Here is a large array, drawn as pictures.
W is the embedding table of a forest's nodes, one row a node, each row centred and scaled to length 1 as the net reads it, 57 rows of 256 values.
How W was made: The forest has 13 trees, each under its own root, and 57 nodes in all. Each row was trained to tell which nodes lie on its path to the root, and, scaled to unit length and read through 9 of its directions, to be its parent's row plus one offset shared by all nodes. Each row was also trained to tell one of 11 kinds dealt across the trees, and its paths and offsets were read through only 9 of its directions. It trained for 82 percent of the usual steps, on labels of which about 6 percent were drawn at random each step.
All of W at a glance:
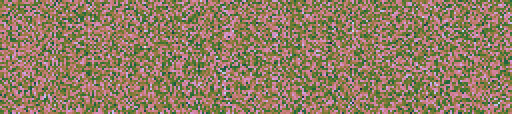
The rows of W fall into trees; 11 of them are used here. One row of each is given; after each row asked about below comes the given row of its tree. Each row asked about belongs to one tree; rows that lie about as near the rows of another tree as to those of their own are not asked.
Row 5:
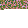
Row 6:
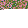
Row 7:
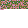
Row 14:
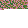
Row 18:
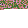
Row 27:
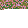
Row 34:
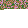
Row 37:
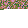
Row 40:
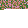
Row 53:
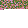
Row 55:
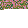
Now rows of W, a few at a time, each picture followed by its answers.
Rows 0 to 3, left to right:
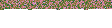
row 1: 37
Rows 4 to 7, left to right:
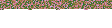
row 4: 37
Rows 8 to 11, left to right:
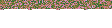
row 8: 5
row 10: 5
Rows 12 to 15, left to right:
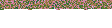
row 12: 37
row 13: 18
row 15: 34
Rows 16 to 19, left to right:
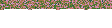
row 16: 18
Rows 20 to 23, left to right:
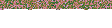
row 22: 53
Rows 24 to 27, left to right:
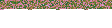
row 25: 6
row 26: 27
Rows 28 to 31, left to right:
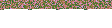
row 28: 18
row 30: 34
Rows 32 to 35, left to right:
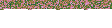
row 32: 27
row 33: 37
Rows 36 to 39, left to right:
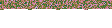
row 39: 5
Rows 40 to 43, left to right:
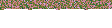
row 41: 18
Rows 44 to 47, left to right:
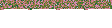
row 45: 18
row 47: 27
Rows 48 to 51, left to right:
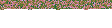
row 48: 40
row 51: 40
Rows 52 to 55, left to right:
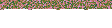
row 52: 53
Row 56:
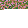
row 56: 6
